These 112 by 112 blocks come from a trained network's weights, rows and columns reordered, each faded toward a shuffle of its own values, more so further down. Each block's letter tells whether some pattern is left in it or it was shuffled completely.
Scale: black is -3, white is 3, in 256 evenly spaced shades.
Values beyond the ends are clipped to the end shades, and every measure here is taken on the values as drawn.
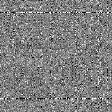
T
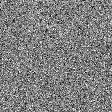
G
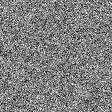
G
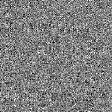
T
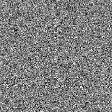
T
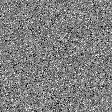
G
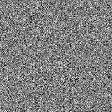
T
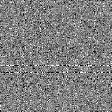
T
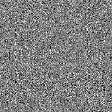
T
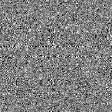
T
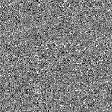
T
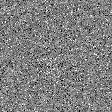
G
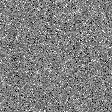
G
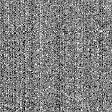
T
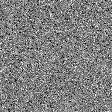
G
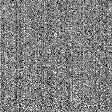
T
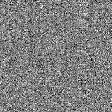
T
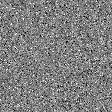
G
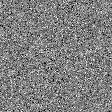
G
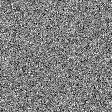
G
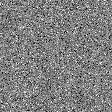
G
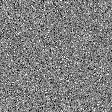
G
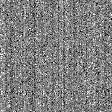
T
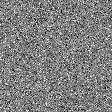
G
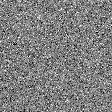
G
